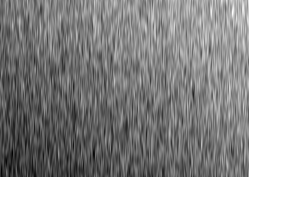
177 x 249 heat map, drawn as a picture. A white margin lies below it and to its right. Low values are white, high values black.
Neither half mirrors the other. The histogram is bell-shaped. The ninth with the highest average is the bottom left. The field climbs toward the bottom left. The top right is the ninth with the lowest average. Streaks run downward.
